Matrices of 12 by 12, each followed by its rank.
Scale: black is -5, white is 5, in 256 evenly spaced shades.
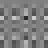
one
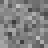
full rank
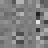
two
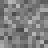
full rank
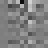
two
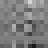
two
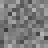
full rank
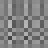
one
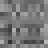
two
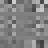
two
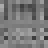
two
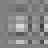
one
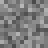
full rank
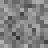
full rank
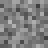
full rank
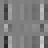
one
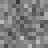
full rank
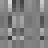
one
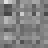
two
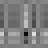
one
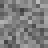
full rank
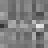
two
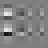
one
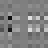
one
